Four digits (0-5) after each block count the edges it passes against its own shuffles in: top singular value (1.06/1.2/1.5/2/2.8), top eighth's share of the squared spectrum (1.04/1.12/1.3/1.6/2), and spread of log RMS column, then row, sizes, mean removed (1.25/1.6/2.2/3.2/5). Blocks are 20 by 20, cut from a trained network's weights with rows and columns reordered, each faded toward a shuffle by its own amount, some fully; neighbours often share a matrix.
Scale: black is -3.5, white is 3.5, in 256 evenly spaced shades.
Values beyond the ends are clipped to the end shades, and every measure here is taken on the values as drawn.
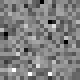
1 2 0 0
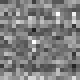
2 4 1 1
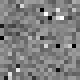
1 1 0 0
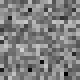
0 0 0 0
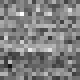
2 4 0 1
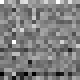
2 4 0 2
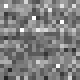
2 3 0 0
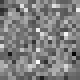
1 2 0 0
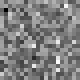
1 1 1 0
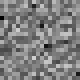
0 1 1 0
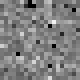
1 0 0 0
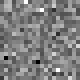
0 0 0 0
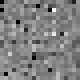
0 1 0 0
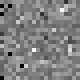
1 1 0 0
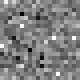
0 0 0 0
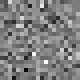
0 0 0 0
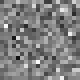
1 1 0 0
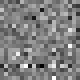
2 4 0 1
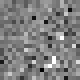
0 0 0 1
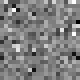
0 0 1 0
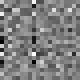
3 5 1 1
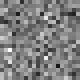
1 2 0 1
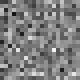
1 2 0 0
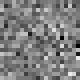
2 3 0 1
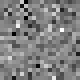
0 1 0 0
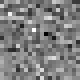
1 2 0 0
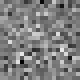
0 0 0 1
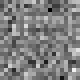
2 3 0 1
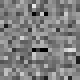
2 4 1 1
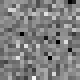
0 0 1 0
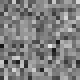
2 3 0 1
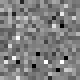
1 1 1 0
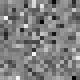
1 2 1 0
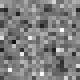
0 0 0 0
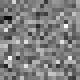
0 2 0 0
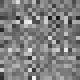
2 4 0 1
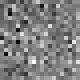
0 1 0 0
